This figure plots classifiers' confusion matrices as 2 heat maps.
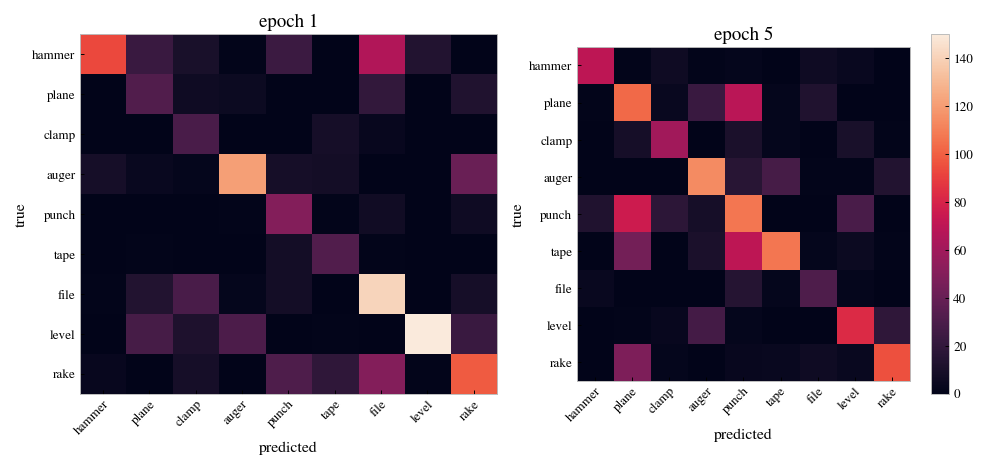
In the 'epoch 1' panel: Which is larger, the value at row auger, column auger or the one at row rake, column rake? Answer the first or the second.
the first
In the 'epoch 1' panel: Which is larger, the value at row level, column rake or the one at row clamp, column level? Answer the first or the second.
the first
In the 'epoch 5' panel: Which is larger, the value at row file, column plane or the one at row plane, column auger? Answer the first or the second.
the second
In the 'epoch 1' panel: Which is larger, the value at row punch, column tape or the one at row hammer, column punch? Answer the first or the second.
the second
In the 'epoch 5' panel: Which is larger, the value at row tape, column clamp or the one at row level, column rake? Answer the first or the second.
the second
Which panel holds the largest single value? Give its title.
epoch 1
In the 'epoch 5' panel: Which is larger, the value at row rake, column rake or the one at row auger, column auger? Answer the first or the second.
the second
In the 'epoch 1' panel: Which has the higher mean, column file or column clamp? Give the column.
file
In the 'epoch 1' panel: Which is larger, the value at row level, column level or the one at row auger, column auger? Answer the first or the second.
the first
